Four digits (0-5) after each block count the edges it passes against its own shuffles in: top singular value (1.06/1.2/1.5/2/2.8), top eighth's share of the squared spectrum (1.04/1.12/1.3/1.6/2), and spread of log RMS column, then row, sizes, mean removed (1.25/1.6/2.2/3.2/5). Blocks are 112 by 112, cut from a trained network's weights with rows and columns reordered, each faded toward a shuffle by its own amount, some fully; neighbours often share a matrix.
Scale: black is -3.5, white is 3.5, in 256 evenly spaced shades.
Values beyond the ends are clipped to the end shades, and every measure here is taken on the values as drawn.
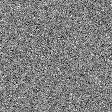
0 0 0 0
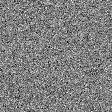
0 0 0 0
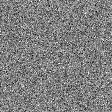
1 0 0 0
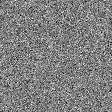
1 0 0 0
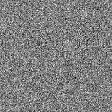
4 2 1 0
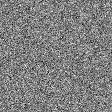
0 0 0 0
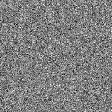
3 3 1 1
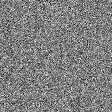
1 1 0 0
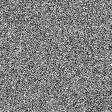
0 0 0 0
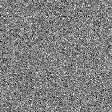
3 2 0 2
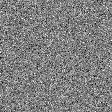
0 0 0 0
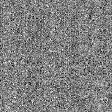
3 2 0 2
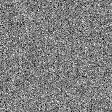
1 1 0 0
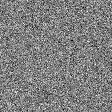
1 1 0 0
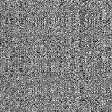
4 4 1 3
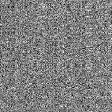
4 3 1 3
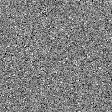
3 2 0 0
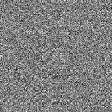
4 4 2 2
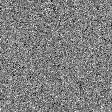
1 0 0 0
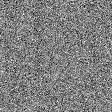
1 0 0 0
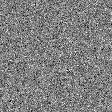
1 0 0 0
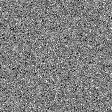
1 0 0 0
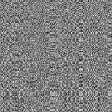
5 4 3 3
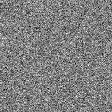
3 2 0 0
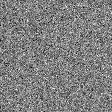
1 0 0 0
